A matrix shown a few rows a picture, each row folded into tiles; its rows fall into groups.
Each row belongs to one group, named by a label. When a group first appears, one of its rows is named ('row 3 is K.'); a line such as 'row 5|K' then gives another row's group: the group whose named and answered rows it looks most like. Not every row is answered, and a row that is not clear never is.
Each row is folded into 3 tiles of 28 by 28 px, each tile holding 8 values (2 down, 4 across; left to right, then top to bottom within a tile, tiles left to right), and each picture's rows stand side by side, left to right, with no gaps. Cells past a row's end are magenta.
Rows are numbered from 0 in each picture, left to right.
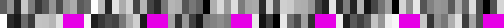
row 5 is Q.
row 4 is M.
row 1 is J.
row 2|M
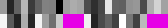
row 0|M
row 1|M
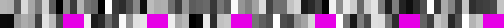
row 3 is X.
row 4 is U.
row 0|X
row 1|M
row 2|M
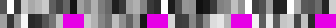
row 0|X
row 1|Q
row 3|Q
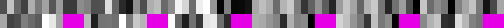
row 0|J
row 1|M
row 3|U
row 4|U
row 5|Q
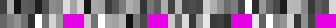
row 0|M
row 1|Q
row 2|Q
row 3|Q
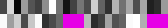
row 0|Q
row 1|J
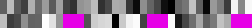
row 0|J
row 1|U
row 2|M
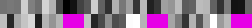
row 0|X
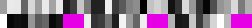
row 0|J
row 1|M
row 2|M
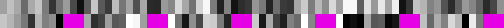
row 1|J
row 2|U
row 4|J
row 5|Q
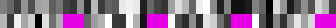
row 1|X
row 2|U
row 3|M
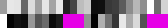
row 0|J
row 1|M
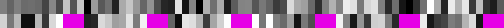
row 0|M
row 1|X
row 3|Q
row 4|U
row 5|J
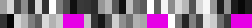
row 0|X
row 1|M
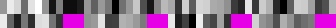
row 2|J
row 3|Q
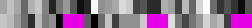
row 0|U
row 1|X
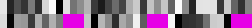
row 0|M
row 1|M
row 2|J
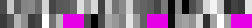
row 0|X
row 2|X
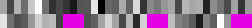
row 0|U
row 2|M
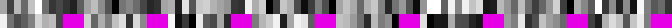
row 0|U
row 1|Q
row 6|Q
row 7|X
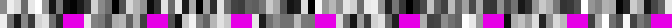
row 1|Q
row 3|M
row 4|U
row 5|J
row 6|X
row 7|Q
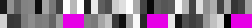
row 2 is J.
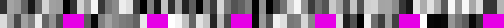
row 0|Q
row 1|X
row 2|Q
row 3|X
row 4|J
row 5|J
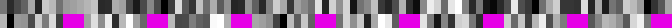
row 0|M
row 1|U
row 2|J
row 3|M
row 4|U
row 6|Q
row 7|X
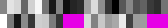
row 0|U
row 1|Q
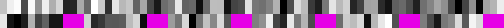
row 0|J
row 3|Q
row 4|U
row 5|M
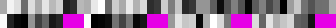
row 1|J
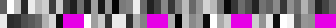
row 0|J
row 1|Q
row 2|X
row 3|Q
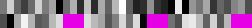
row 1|U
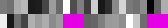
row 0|M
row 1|X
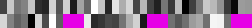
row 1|J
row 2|X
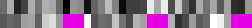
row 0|X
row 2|J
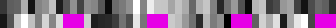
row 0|X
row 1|M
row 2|U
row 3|U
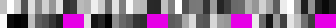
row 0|J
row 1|J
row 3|U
